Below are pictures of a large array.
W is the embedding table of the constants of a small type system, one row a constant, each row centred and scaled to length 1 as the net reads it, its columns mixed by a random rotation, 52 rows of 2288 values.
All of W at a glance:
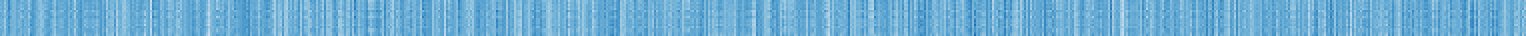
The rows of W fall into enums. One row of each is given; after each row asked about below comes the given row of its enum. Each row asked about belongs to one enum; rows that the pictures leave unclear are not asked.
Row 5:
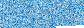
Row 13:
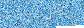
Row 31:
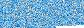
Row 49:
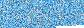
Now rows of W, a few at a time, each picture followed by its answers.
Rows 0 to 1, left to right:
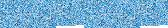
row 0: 13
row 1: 13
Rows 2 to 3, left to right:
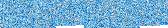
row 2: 5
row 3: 31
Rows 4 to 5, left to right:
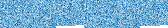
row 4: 13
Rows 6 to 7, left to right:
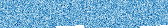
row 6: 13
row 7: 49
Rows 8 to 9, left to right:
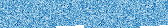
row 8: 13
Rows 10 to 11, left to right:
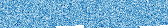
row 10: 13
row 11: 31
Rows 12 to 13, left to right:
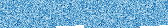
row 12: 13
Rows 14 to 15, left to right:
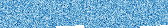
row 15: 49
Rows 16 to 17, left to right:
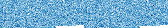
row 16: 31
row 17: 31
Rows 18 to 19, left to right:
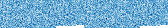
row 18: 49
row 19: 49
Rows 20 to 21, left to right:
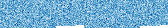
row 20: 13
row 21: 49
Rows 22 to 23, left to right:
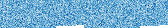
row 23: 13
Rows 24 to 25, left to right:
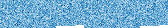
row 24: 13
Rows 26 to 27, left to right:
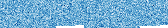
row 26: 13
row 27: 31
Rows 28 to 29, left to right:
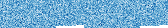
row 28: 49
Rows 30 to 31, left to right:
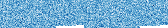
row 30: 49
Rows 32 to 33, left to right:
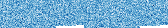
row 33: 31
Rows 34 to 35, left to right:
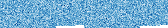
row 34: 13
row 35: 49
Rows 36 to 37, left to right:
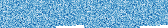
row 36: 49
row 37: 49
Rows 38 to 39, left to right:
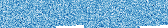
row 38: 49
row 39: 31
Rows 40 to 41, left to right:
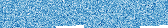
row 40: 31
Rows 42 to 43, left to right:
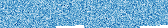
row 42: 13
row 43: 49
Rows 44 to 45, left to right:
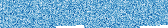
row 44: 5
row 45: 49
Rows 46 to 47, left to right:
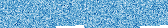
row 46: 13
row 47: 5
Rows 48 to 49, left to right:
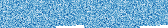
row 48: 49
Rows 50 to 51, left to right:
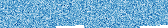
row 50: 13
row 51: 49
